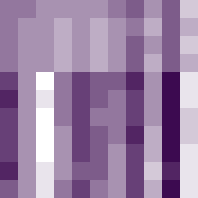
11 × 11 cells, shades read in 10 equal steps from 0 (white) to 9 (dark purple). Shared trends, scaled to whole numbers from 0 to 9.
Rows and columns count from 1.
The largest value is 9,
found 6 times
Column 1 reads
5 5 5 5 7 8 7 7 7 8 6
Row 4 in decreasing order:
6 6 5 4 4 4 4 3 3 3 3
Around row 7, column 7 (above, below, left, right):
5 5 5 7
